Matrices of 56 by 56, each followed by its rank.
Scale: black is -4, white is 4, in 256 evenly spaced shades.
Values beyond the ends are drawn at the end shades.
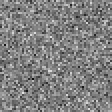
full rank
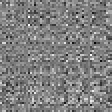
five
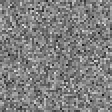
full rank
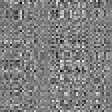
five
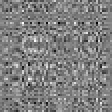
five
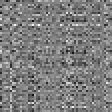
five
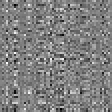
five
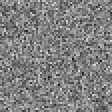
full rank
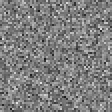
full rank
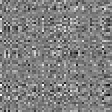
five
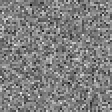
full rank
